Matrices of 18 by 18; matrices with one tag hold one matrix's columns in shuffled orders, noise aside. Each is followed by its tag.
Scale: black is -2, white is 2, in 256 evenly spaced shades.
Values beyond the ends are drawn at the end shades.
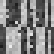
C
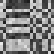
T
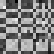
T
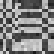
T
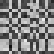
T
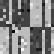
C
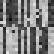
C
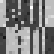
C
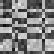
T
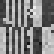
C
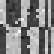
C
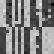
C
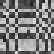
T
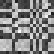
T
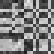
T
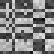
T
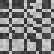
T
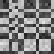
T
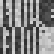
C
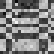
T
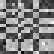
T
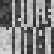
C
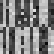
C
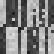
C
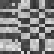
T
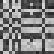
T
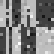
C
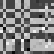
T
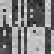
C
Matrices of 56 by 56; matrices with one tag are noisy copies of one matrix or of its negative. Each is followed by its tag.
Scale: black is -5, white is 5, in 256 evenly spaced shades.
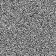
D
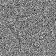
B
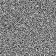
D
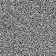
D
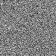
D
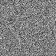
B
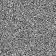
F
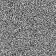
F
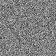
B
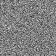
D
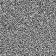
D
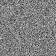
B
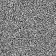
F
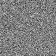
D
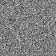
B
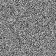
B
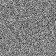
B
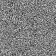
F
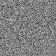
B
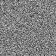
D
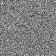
D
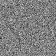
B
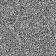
B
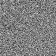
D
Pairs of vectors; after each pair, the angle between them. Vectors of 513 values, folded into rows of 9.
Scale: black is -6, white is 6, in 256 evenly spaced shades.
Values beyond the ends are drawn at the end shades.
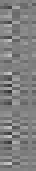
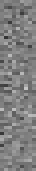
partly aligned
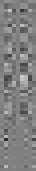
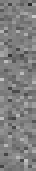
orthogonal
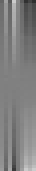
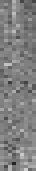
partly aligned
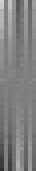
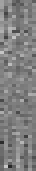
partly aligned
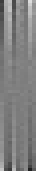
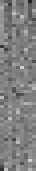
partly opposed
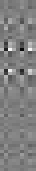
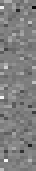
orthogonal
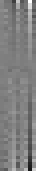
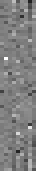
partly opposed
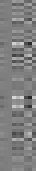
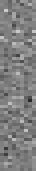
partly aligned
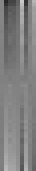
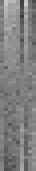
nearly opposite
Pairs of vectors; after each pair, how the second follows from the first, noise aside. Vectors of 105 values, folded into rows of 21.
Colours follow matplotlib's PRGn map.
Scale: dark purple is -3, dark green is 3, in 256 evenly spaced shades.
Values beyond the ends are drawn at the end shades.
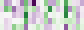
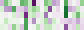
sign-scrambled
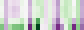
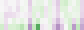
shrunk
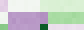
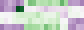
wrapped around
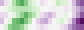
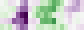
wrapped around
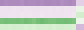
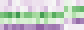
wrapped around
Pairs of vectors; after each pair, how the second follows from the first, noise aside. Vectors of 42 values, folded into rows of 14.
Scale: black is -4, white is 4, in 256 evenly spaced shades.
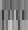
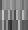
negated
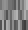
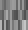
negated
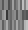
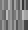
negated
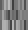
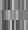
negated
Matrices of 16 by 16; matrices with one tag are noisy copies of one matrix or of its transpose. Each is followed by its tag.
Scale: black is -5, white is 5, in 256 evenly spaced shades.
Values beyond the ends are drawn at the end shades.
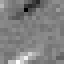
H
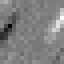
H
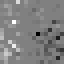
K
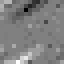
H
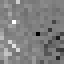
K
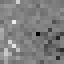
K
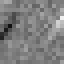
H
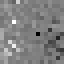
K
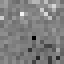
K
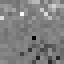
K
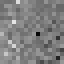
K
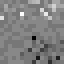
K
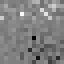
K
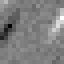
H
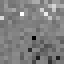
K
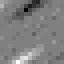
H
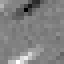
H
